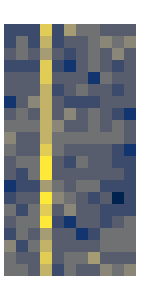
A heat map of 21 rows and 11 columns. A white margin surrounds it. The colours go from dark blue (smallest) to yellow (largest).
Grain: streaks running down. Odd lines: column 4. Histogram: skewed, a long tail of high values. Calmest part: middle right.
